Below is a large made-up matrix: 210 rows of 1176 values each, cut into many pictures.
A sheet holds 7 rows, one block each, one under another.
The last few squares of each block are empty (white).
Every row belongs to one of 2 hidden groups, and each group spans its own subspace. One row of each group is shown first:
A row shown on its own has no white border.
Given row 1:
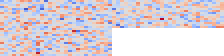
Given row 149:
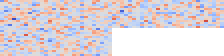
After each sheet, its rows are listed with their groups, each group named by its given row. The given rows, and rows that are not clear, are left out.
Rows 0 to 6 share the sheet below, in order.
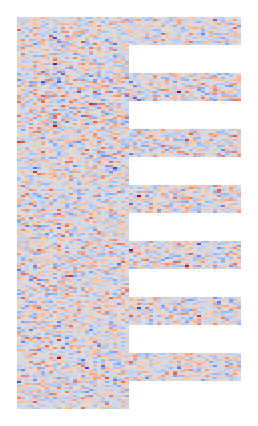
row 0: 1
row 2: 1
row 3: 149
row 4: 1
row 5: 149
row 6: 1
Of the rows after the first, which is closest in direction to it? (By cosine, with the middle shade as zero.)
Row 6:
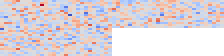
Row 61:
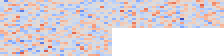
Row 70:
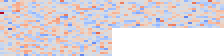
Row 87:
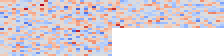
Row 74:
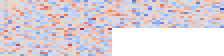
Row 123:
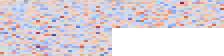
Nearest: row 87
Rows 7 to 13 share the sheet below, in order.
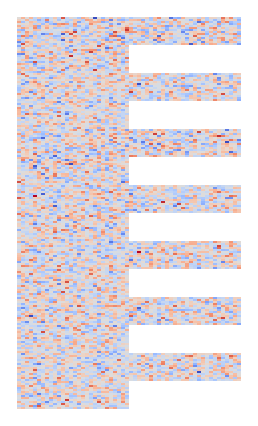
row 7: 1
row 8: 149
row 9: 1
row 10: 1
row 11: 149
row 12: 149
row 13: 149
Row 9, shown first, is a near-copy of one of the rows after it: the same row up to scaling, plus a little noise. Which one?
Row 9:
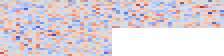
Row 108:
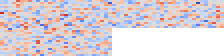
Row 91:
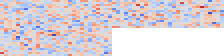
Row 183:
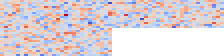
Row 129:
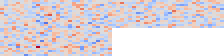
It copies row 91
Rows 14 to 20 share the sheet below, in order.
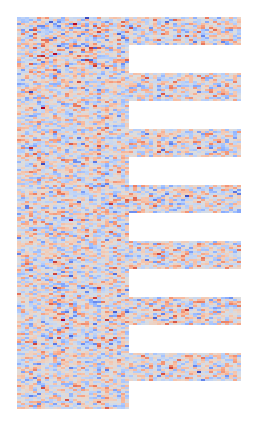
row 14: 1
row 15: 149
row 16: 149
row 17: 1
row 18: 1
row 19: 1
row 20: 149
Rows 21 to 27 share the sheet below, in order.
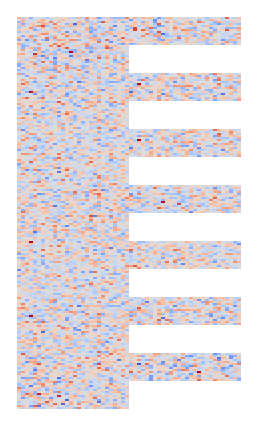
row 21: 1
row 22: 149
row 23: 149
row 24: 1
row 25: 1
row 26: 149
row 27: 149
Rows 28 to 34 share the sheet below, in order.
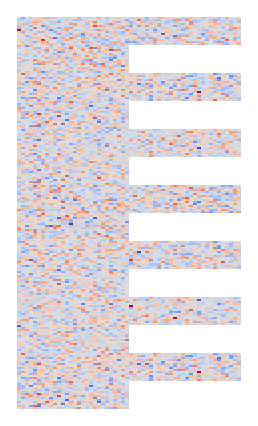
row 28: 1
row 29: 149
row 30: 149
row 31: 1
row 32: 149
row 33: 1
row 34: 149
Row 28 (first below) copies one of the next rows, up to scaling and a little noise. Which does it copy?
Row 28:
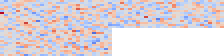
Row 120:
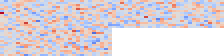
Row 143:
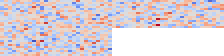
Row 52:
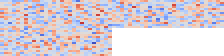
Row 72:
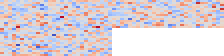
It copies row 120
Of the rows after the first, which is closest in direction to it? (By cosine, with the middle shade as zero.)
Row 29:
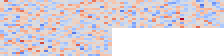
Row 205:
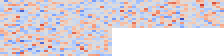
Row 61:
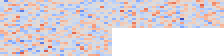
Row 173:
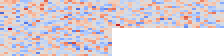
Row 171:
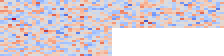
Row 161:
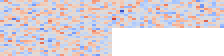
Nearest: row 161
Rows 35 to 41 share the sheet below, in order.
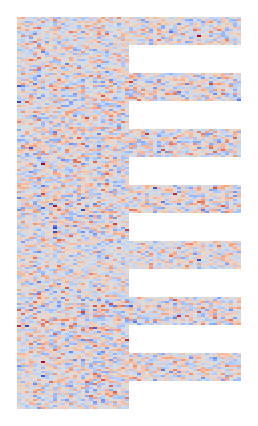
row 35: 149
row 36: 1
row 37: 149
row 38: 1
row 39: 149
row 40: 1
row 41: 1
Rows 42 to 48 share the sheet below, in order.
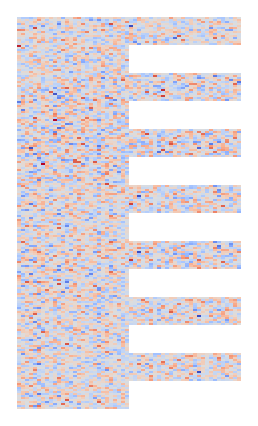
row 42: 1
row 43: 1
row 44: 149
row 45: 149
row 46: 149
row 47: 149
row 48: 149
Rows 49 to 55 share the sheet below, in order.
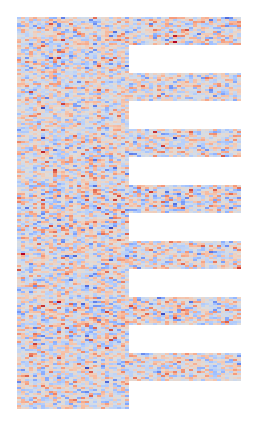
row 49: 1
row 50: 149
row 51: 1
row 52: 1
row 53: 1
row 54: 1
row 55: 1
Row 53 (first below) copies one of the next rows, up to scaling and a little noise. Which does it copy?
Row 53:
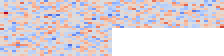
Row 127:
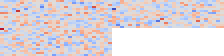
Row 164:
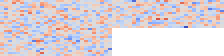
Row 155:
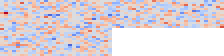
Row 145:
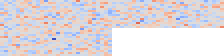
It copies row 155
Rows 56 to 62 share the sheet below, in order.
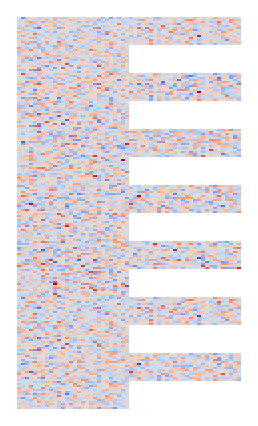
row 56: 149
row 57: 149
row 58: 1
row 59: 149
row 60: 1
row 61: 149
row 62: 149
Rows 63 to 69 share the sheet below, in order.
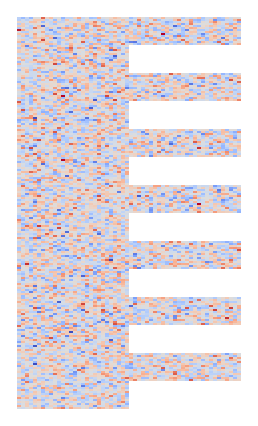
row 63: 1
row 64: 1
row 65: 149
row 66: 149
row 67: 1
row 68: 1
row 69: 1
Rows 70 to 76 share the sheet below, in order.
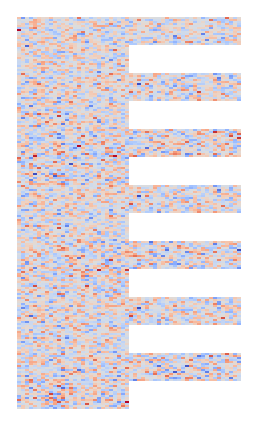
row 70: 1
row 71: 149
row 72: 1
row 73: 149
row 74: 1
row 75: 149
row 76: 1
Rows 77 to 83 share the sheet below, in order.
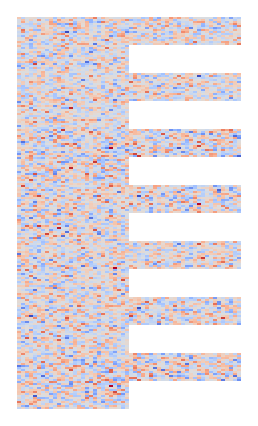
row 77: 1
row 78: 1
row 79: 1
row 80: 149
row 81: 1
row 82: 149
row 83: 1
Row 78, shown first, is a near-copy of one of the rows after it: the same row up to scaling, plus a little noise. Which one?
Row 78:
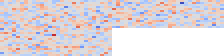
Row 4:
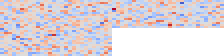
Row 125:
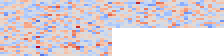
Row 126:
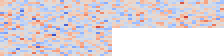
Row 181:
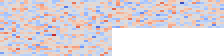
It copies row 181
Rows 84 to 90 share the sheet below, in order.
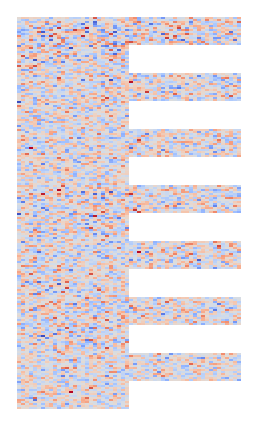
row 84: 1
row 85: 1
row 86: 149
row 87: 1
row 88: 149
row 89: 1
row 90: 1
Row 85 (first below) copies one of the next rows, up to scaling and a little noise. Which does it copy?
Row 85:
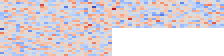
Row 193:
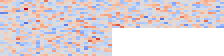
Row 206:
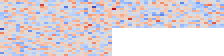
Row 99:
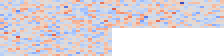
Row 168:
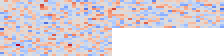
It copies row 206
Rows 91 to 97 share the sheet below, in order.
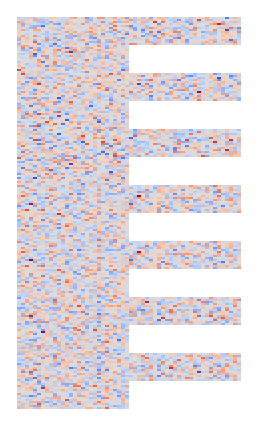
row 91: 1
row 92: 149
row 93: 1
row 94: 149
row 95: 149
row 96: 149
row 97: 149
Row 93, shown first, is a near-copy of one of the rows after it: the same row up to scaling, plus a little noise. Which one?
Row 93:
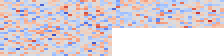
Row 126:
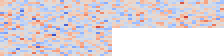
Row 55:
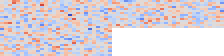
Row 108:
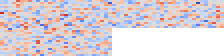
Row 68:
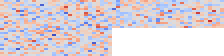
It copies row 68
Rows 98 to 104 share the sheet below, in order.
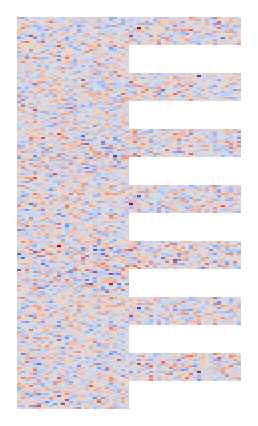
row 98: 149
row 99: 1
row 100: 1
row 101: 149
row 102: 1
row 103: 149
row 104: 149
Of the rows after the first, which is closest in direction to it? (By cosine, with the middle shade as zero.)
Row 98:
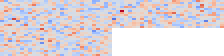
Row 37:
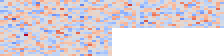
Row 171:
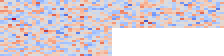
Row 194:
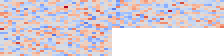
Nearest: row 171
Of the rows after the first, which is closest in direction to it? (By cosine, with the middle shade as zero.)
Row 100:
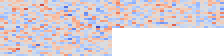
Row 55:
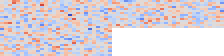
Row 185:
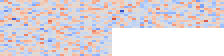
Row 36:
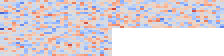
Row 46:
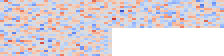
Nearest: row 55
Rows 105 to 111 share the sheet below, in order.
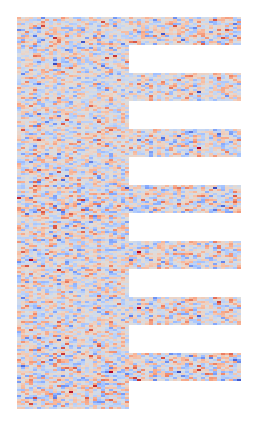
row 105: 1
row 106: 149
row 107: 149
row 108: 1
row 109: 149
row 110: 149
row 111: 1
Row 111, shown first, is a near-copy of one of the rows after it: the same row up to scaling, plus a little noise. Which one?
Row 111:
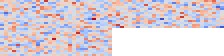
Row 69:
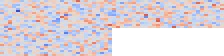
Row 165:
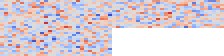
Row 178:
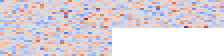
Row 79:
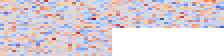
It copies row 79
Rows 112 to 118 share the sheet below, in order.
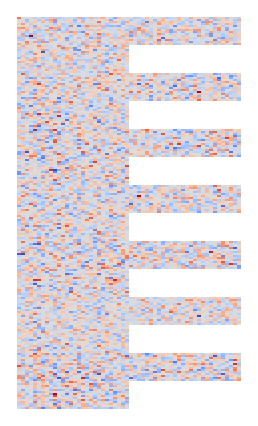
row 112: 149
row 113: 149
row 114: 1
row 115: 149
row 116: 1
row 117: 149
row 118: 1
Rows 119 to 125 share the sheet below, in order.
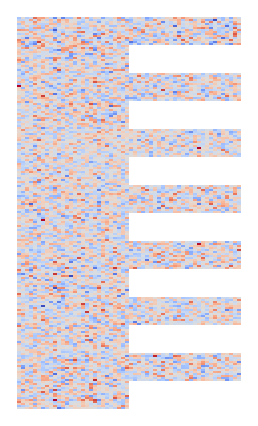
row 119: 1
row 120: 1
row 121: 149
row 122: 149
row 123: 1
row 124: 1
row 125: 1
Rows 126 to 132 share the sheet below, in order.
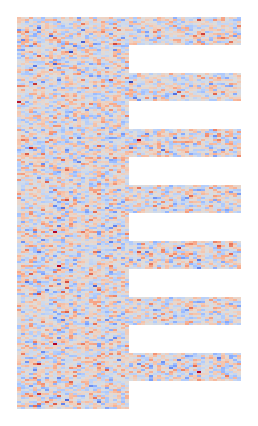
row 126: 1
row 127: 1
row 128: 149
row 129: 1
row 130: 149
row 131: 1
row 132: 149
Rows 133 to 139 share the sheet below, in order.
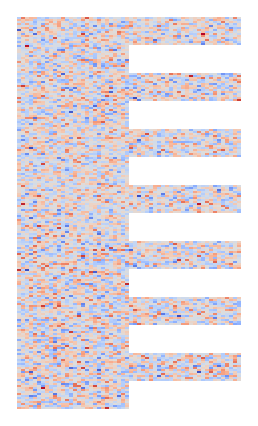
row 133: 1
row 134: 1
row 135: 149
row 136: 149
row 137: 1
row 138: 1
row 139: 149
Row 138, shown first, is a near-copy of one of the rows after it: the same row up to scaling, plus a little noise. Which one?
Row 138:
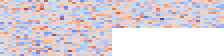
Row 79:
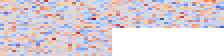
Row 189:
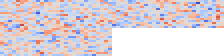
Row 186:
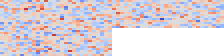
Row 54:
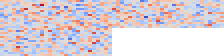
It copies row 186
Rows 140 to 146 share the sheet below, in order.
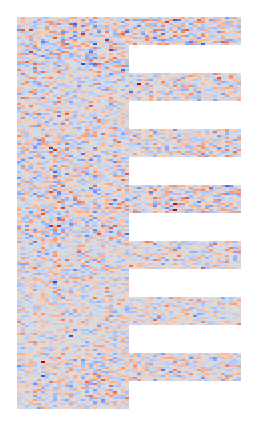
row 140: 1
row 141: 149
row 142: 1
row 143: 1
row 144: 1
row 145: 1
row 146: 1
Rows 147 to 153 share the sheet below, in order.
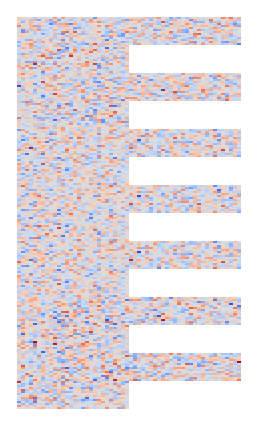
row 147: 1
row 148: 1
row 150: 149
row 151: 149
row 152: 1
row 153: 1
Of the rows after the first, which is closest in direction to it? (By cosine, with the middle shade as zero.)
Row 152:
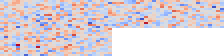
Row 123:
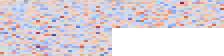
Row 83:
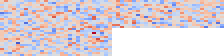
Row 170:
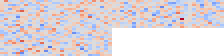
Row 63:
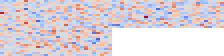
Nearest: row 63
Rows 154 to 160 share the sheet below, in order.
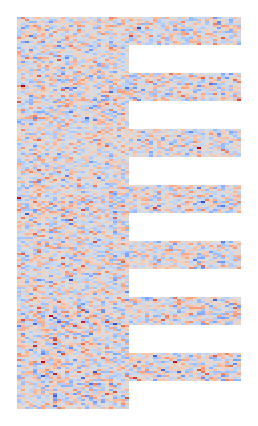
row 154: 149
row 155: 1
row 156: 149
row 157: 1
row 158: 1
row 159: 1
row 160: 1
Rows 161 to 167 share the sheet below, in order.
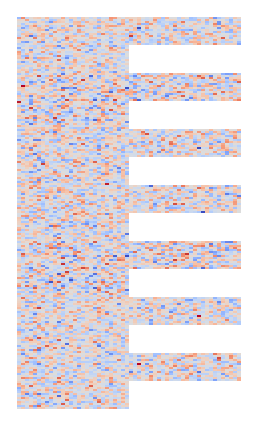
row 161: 149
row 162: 1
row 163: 149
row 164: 1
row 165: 1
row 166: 149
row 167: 149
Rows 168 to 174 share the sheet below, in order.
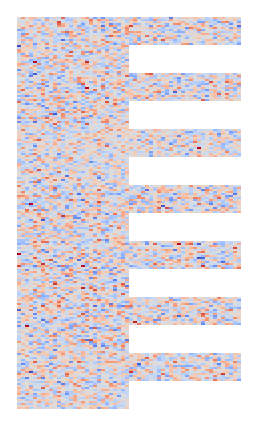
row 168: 1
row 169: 1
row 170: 149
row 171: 149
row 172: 1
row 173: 1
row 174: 149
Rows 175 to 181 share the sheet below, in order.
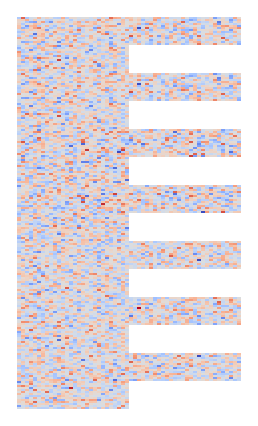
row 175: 149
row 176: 149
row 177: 1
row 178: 1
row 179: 149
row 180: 149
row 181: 1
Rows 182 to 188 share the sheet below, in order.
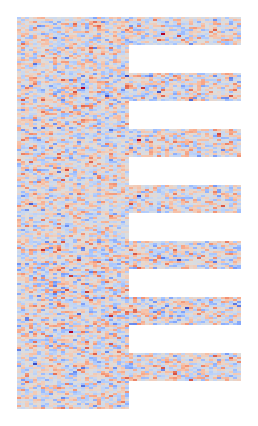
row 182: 1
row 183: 1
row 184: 149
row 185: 149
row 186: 1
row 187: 1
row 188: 1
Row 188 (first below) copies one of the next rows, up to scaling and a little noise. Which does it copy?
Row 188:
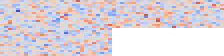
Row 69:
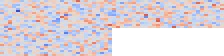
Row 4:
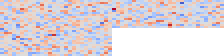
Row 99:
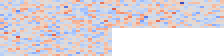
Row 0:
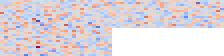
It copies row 69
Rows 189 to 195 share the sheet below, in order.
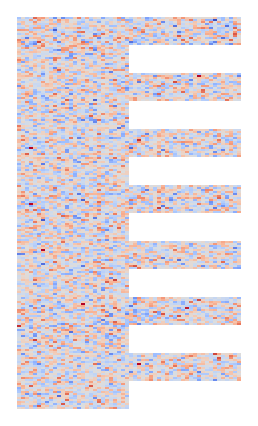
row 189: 1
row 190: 1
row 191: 149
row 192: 149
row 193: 1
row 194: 1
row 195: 149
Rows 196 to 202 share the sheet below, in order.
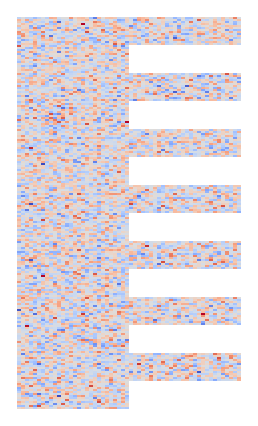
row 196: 1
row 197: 1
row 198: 149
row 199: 149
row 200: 149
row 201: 1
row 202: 149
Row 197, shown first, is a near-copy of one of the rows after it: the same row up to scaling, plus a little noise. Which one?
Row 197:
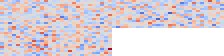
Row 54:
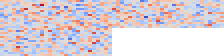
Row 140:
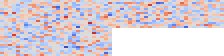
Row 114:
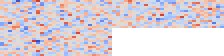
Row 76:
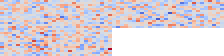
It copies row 76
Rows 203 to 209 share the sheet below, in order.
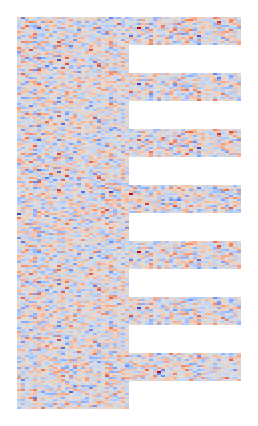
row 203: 149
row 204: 149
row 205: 149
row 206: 1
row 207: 149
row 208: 149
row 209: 1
